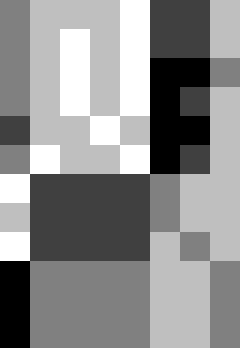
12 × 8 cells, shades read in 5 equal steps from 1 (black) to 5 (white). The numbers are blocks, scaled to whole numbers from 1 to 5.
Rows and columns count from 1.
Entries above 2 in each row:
6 6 6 6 5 6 4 4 4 7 7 7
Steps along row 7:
down same same same up up same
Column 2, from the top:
4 4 4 4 4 5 2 2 2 3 3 3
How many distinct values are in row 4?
5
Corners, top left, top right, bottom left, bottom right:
3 4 1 3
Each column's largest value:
5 5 5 5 5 4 4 4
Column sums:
34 40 42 40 44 30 33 44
